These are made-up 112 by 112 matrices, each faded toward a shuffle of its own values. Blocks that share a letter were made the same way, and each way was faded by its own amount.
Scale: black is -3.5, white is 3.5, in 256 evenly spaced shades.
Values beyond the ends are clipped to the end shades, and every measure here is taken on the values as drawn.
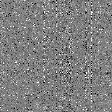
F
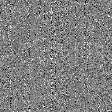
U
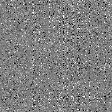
F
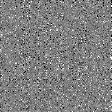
F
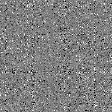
F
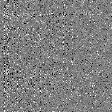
F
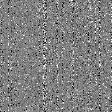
U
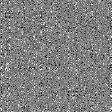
F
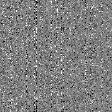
U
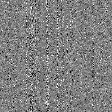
U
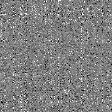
F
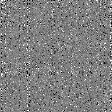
F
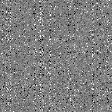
F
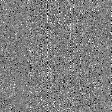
U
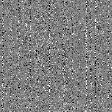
U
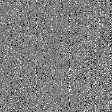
F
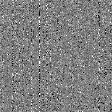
U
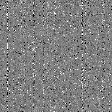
F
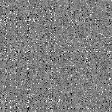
F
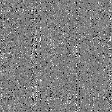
F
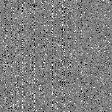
F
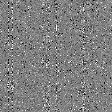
F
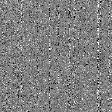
U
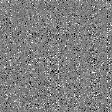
F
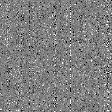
F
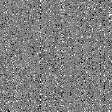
F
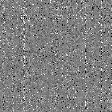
F
